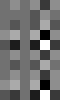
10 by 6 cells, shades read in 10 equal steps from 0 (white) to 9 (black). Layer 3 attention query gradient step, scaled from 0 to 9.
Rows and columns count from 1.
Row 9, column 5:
9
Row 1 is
5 4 5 4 7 4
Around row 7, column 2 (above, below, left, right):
4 4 5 5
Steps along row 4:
down up down up down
